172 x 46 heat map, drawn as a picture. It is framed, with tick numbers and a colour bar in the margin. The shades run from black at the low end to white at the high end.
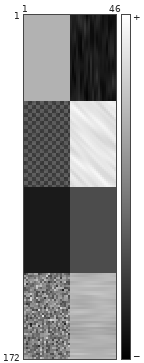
It is made of 4 by 2 panels. Panel 1,1: high, flat. Panel 1,2: very low, streaked downward, faint in contrast. Panel 2,1: low, checkered. Panel 2,2: very high, slanting down to the right, faint in contrast. Panel 3,1: very low, flat. Panel 3,2: low, flat. Panel 4,1: middling, fine-grained, strong in contrast. Panel 4,2: high, streaked across, faint in contrast.
